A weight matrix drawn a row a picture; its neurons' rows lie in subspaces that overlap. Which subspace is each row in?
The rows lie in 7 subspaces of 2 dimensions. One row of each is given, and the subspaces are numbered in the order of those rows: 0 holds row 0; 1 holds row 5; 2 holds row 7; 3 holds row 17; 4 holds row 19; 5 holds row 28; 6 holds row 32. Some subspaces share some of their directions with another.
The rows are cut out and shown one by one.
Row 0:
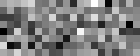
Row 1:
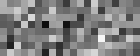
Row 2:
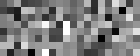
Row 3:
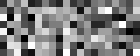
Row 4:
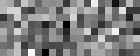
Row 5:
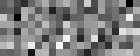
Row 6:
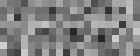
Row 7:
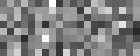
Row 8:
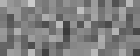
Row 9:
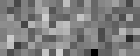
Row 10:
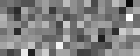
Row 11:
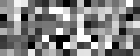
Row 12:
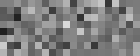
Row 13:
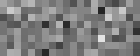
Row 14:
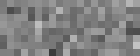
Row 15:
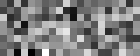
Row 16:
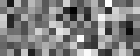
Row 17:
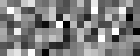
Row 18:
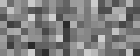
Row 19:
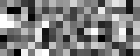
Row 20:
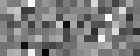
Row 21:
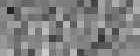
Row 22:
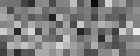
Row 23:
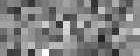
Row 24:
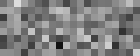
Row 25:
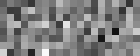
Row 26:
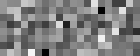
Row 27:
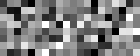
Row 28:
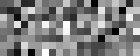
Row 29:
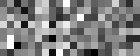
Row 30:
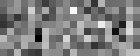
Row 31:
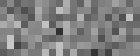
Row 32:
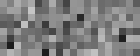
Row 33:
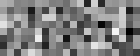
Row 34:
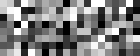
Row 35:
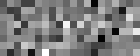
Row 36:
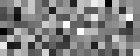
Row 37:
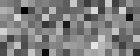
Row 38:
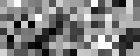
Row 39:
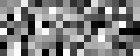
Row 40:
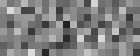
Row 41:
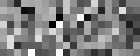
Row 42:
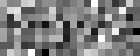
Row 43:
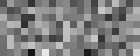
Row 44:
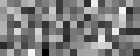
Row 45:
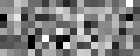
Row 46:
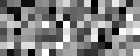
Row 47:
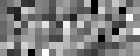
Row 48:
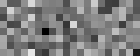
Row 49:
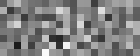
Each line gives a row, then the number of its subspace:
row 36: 0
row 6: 2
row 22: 0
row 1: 6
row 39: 2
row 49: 1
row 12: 0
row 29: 6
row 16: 5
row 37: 0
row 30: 4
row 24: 1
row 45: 1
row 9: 6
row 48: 2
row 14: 4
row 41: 6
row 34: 5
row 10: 1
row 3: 2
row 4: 5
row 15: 5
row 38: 3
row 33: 4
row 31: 6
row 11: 1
